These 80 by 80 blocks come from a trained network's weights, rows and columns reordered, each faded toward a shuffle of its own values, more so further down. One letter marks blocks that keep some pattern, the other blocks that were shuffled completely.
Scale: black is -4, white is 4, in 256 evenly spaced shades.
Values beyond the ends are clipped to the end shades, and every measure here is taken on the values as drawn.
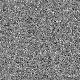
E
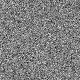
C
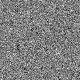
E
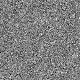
C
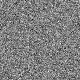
C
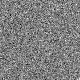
C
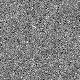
C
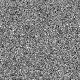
E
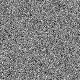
C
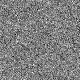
C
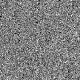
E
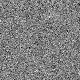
C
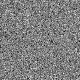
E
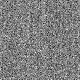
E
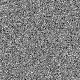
C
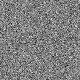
C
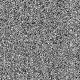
E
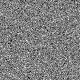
C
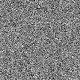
E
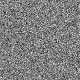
C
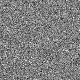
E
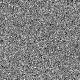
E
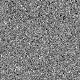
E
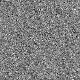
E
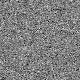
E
